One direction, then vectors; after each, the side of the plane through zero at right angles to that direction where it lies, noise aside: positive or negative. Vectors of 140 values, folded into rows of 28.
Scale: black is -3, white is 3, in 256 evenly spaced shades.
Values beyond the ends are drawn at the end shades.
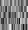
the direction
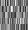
positive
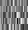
positive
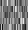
positive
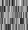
negative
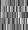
positive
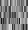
positive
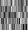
positive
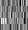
negative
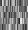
positive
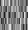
positive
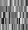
positive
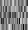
positive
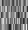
negative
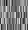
negative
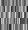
negative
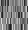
negative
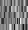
positive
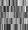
negative
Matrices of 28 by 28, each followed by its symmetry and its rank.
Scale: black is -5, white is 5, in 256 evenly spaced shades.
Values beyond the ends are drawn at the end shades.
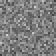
symmetric, full rank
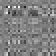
neither, rank three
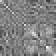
symmetric, rank five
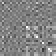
symmetric, rank five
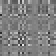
neither, rank two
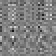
neither, rank three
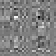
neither, rank three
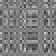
neither, rank two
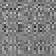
neither, rank three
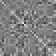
symmetric, rank five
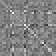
symmetric, rank five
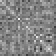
symmetric, rank five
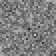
symmetric, full rank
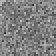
symmetric, full rank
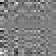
neither, rank two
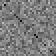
symmetric, full rank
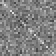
symmetric, full rank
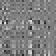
neither, rank three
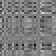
neither, rank two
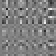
neither, rank two
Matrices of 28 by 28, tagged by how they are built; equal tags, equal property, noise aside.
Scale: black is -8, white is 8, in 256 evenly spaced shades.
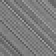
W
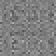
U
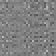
U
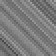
W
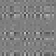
U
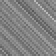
W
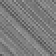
W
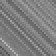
W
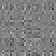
U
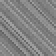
W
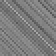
W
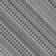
W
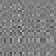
U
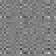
U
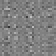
U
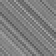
W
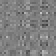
U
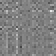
U
